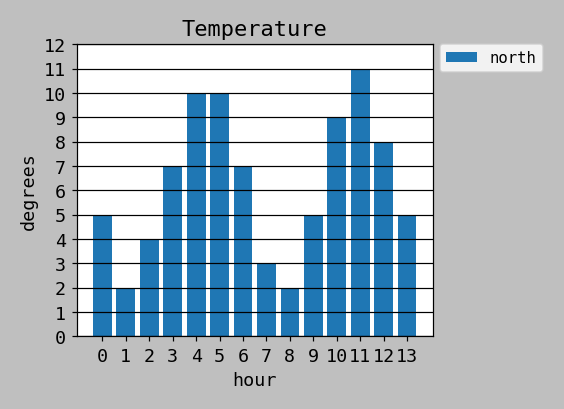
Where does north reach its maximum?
11
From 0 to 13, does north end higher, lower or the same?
the same
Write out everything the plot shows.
Title: Temperature
x-axis: hour, ticks 0 1 2 3 4 5 6 7 8 9 10 11 12 13
y-axis: degrees, ticks 0 1 2 3 4 5 6 7 8 9 10 11 12
Legend: north
Values:
north: 5 2 4 7 10 10 7 3 2 5 9 11 8 5
